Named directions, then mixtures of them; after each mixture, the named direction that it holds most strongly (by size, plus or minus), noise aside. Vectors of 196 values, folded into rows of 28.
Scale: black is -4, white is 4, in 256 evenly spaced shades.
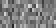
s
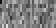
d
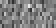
s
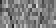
s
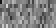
d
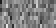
d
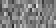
s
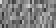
d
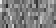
d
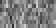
s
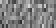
d
